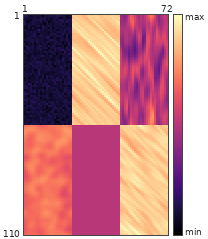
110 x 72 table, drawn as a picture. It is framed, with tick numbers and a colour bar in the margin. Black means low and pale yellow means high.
It is made of 2 by 3 panels. Panel 1,1: very low, fine-grained, faint in contrast. Panel 1,2: very high, slanting down to the right, faint in contrast. Panel 1,3: middling, streaked downward. Panel 2,1: high, blotchy, faint in contrast. Panel 2,2: middling, flat. Panel 2,3: very high, slanting down to the right, faint in contrast.
